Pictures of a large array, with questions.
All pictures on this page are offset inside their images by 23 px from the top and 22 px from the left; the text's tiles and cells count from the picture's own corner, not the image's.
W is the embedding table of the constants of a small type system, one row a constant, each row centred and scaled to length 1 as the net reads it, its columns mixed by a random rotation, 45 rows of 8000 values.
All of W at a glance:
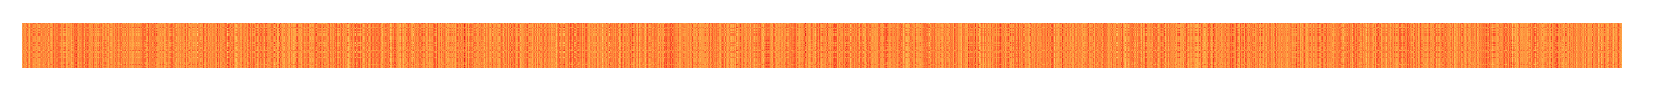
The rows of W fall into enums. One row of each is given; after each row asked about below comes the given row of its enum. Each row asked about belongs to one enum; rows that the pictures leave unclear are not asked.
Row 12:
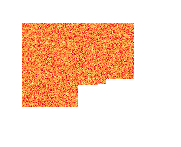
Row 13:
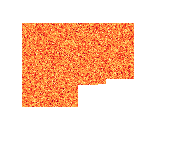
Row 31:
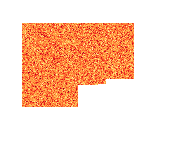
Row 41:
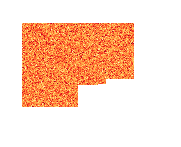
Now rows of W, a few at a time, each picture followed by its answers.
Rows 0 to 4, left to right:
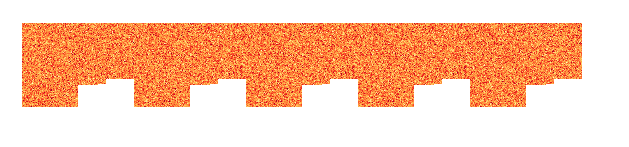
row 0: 12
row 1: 13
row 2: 13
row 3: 13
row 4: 41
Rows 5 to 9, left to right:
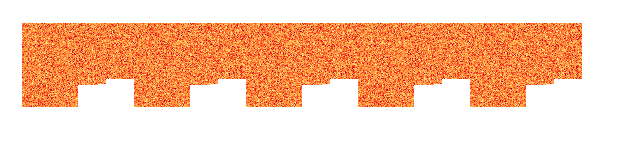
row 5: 12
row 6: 13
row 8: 12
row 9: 13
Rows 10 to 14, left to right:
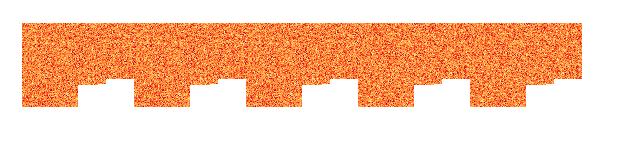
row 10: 12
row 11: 12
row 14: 13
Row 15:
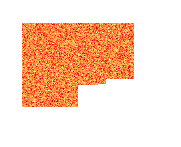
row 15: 13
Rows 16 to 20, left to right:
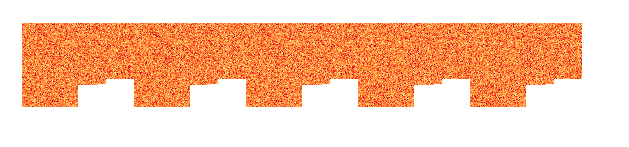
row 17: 31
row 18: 13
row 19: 12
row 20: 12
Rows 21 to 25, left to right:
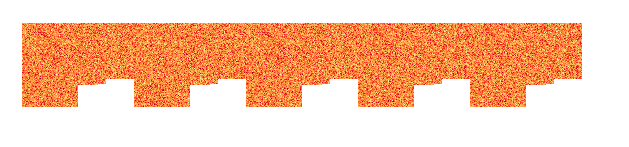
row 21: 31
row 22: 12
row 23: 31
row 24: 13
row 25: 13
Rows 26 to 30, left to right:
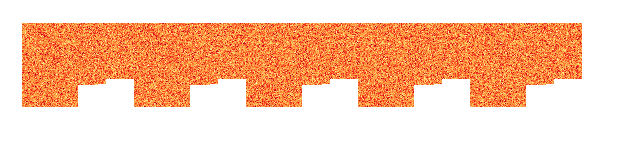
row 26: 31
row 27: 41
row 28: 12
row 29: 12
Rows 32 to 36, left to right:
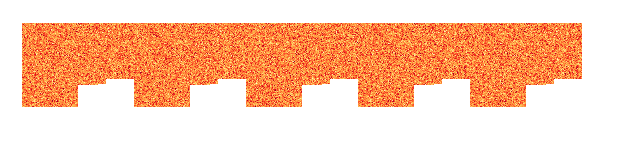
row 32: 13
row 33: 31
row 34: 12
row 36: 13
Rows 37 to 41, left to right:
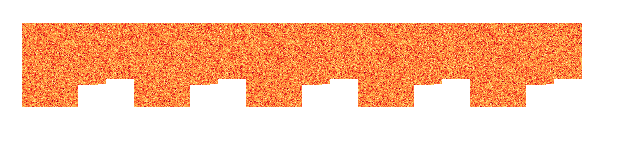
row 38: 13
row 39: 31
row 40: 31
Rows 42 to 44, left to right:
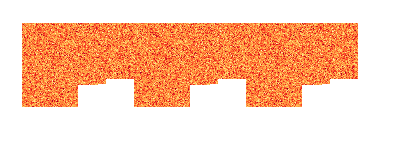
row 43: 31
